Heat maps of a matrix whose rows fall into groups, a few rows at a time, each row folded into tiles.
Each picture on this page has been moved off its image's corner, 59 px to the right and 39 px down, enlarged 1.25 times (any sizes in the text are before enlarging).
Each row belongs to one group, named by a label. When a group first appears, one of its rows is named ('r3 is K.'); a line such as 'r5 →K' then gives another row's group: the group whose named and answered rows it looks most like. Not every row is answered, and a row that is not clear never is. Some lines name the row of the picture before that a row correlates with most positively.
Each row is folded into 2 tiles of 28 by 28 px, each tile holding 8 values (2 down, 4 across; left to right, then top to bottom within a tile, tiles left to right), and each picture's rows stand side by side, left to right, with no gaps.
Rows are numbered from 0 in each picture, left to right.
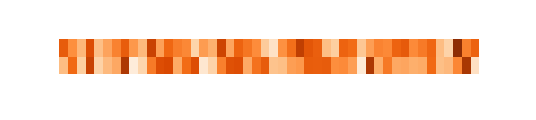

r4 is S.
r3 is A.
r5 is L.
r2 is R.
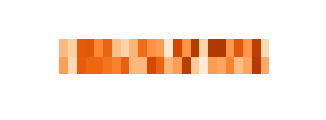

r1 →L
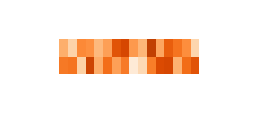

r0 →S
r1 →R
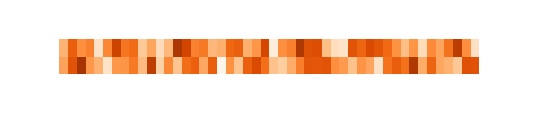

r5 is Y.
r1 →Y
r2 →S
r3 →A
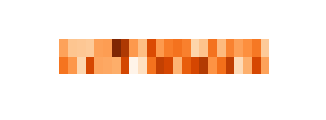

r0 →S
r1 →R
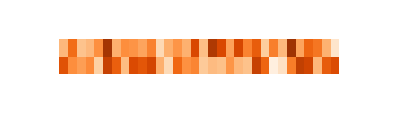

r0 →L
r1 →L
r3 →R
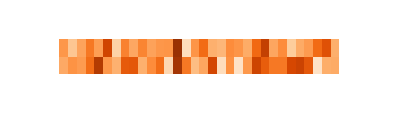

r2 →S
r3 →Y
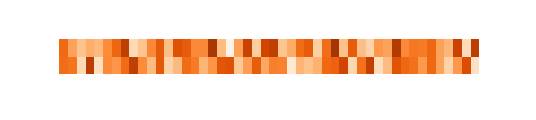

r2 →L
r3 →S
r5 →L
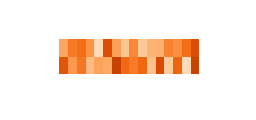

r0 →Y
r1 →S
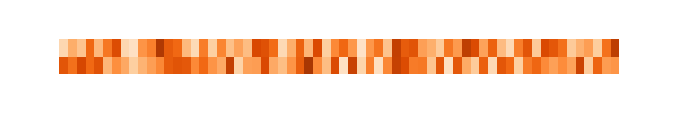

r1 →A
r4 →S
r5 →S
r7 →S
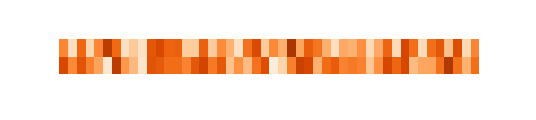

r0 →Y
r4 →L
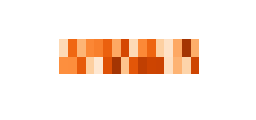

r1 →Y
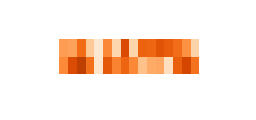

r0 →L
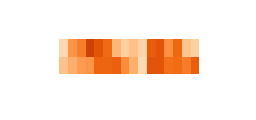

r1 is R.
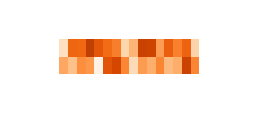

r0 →A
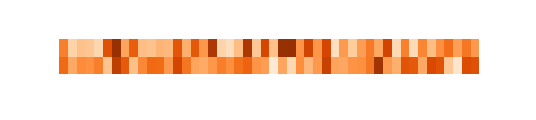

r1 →L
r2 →L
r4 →R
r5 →Y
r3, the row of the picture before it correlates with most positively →1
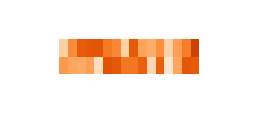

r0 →A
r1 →S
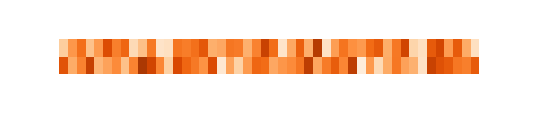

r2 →S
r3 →R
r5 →R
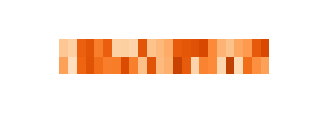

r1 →L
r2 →S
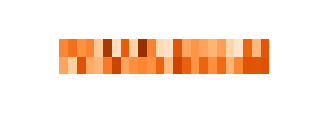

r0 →L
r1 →L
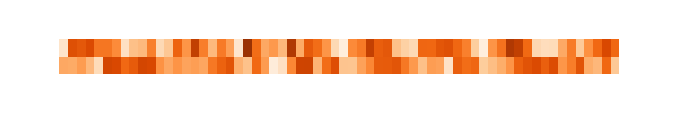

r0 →A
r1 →L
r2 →Y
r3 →R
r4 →A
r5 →A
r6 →A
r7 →Y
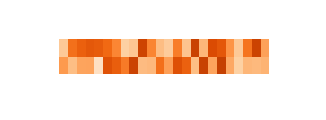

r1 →L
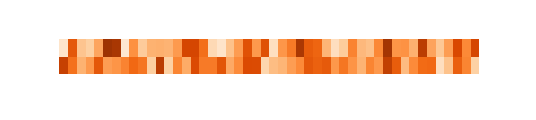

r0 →Y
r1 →S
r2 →L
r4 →L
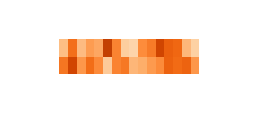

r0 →Y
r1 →A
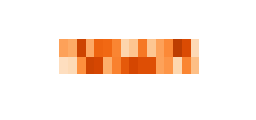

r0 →R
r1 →Y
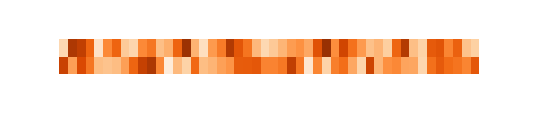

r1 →Y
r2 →A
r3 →Y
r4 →S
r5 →R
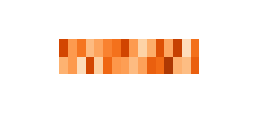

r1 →R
